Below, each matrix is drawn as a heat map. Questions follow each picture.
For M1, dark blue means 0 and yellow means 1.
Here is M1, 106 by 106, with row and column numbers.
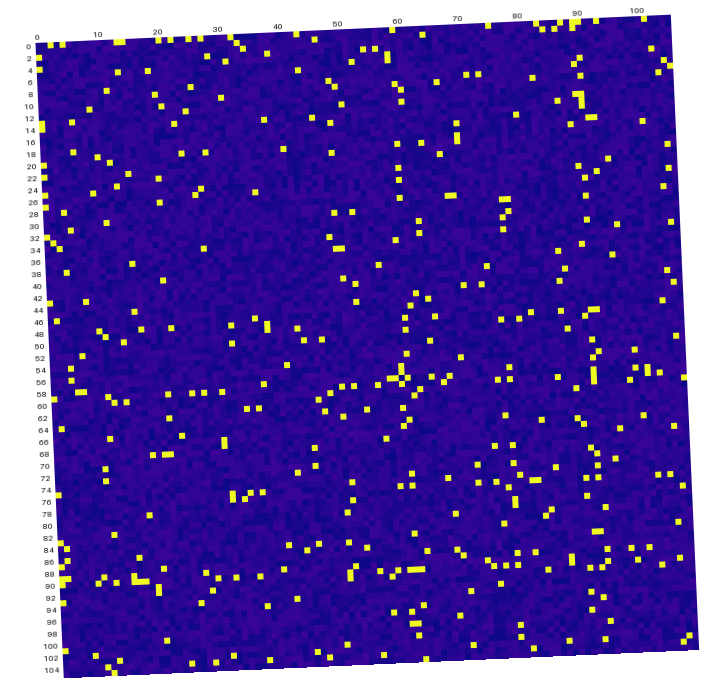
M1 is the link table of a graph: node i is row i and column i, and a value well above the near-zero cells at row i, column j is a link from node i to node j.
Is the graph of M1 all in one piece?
yes
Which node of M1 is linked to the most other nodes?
node 90
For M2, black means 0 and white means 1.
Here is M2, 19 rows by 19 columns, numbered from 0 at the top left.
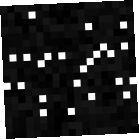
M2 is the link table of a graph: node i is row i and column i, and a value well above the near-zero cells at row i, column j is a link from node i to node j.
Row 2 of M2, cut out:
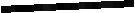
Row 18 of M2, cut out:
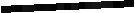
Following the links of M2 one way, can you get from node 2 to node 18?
no
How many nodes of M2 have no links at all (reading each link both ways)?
0
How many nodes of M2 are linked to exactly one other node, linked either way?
7
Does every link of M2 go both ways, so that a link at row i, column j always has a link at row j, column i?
no
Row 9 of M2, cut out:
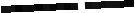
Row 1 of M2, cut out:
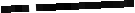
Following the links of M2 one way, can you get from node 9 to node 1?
no
